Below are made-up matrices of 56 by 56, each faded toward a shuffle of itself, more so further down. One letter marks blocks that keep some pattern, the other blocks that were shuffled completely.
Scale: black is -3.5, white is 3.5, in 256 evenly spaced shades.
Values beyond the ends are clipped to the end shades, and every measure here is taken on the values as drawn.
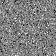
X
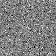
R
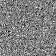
X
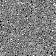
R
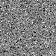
R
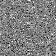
R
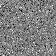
X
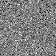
X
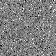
X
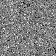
X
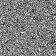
R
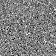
R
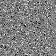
R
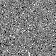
X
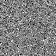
R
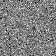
X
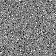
X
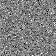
R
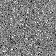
X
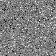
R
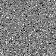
R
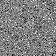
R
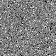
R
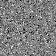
R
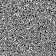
X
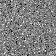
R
